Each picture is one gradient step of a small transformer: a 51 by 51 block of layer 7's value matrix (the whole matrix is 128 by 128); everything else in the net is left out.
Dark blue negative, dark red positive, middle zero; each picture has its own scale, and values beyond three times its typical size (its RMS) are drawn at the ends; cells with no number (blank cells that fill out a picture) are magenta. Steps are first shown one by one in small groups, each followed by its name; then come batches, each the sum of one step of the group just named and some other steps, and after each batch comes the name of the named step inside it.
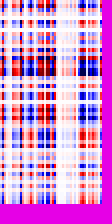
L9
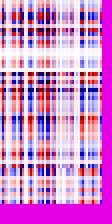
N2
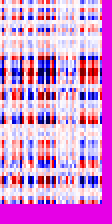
N2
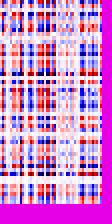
N2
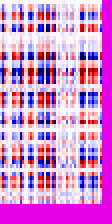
N2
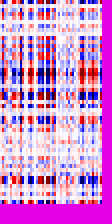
N2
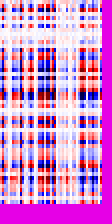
L9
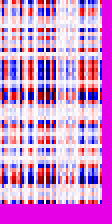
L9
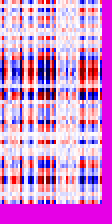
N2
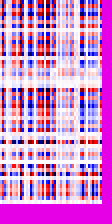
L9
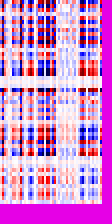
L9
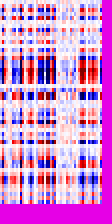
N2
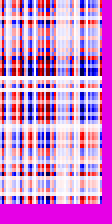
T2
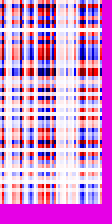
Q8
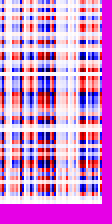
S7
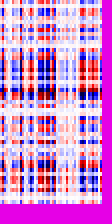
S7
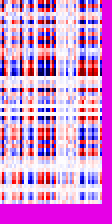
Q8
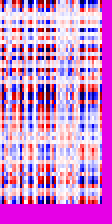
T2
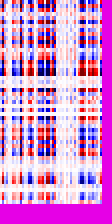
Q8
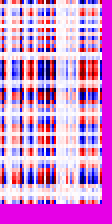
S7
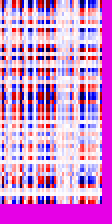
T2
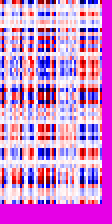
T2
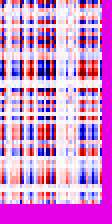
Q8
